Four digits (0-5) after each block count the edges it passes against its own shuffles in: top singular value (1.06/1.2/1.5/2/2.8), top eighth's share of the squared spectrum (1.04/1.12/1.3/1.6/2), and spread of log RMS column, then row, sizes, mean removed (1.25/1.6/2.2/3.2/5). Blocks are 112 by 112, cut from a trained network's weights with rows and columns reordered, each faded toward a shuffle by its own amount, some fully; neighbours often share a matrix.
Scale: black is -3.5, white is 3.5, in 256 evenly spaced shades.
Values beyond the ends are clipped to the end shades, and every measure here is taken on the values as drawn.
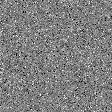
1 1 0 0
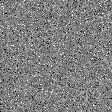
0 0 0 0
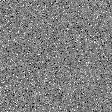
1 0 0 0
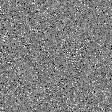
0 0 0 0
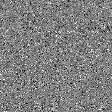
3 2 0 2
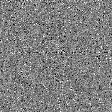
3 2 1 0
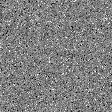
0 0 0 0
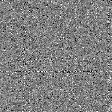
3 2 2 1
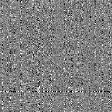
4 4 4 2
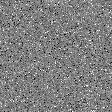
0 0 0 0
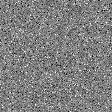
1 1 0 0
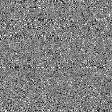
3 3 0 3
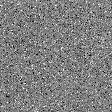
0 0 0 0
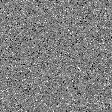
1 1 0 0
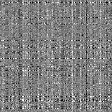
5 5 2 4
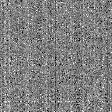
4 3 1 2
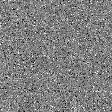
2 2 0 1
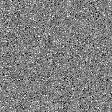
2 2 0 1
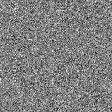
3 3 1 0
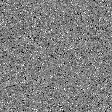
1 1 0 0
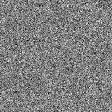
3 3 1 1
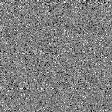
2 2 0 2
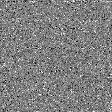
2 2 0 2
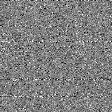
3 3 0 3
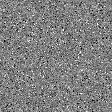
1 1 0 0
